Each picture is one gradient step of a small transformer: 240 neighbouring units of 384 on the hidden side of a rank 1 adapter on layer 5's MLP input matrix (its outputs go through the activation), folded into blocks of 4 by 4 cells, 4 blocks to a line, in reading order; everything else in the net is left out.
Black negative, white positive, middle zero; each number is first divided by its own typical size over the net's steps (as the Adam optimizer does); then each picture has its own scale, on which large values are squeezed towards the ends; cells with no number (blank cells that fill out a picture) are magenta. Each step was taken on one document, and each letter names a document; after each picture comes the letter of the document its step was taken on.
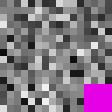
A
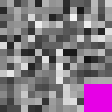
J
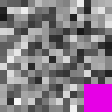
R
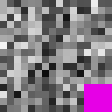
J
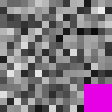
R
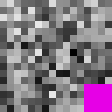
R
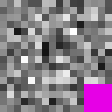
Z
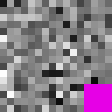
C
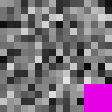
A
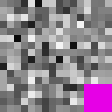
A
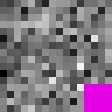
C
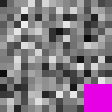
C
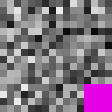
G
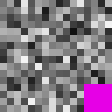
A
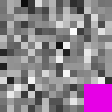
Z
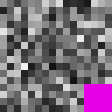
J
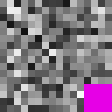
G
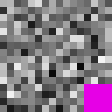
C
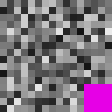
R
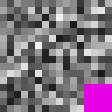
J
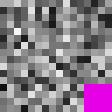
J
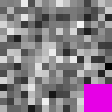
Z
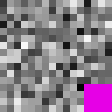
R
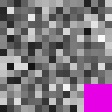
J
